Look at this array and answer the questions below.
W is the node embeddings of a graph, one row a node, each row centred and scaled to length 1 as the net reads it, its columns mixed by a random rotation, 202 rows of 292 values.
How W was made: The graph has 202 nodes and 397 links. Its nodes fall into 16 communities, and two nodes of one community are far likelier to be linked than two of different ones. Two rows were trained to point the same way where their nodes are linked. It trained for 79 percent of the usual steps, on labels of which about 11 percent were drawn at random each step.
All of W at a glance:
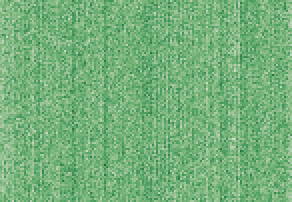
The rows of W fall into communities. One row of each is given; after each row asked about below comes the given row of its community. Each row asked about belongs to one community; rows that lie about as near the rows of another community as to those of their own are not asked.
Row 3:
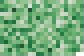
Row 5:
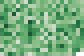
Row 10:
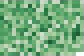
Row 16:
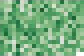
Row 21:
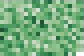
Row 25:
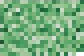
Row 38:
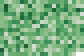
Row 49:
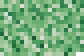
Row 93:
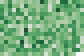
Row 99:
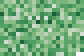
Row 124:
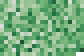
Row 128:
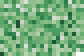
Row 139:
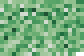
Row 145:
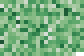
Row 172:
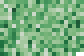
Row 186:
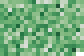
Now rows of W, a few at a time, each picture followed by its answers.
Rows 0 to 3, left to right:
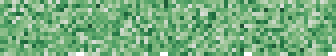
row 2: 21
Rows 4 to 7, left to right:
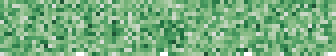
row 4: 139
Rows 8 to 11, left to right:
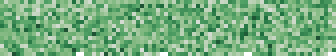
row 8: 5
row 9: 172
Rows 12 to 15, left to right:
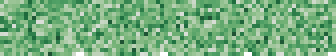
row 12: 49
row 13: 10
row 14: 128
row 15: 172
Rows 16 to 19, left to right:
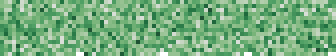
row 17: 16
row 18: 10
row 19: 172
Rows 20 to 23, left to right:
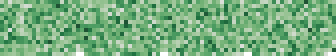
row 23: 145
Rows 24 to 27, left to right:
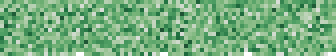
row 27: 49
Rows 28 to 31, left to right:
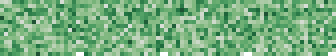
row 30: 5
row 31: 38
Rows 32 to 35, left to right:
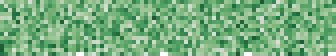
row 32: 172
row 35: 10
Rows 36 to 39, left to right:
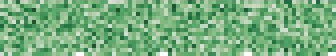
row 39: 3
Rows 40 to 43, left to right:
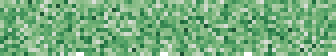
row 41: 3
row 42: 5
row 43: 38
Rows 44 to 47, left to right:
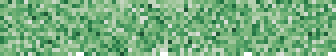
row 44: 10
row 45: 16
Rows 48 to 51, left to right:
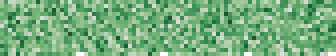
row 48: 124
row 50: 10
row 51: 5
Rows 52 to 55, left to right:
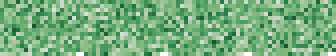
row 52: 10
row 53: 25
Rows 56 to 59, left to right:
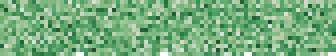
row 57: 3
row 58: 38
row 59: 186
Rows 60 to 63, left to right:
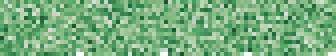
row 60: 21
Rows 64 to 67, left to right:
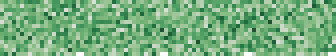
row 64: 139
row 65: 99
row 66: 139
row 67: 93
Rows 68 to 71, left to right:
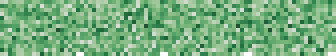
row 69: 99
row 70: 139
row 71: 49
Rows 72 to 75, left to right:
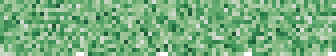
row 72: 25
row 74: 16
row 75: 145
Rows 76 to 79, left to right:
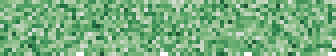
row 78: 172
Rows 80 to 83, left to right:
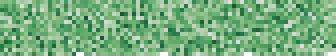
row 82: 3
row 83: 38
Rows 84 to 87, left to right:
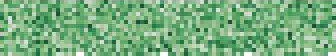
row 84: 10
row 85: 172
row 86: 172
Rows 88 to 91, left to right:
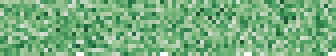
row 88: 3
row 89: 21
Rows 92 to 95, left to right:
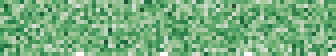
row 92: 38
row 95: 38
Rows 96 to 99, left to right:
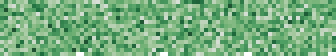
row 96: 186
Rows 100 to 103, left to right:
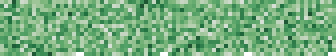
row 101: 93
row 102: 3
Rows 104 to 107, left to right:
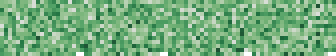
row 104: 124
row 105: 172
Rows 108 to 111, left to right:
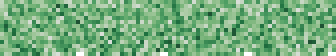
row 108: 16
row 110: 38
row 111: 49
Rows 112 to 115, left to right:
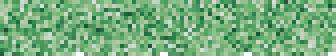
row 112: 16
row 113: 99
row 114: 139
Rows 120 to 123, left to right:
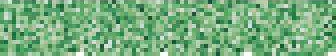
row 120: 172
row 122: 49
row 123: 21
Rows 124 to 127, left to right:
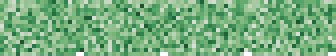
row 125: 186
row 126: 186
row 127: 10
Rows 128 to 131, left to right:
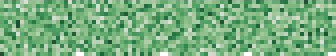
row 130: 139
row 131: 5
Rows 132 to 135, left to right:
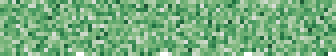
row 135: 124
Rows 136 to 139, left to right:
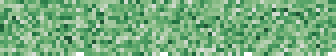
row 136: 21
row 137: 25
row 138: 128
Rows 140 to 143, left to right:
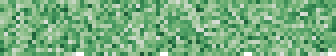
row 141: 21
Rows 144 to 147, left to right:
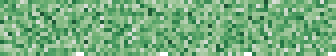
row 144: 128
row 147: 128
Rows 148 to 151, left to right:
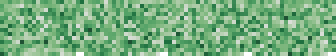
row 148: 21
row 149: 16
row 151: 128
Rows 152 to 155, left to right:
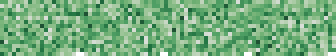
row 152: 145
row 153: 99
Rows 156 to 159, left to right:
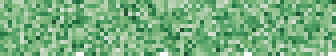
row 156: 139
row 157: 25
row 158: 3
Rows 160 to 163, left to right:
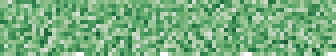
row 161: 21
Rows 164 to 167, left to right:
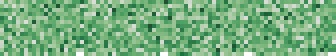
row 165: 3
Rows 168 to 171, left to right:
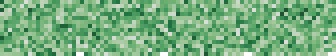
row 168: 3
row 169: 21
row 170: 16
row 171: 139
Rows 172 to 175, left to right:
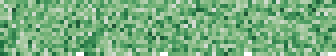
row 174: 49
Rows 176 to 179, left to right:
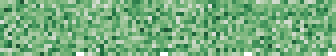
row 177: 124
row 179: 124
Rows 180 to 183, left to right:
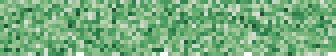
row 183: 16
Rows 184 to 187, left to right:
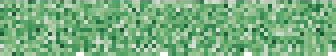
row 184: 5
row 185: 38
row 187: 124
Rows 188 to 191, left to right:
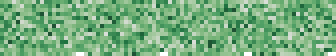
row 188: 25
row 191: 25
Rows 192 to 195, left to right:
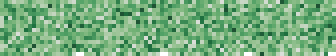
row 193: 139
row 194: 10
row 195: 5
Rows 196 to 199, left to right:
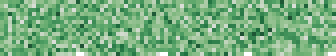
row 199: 145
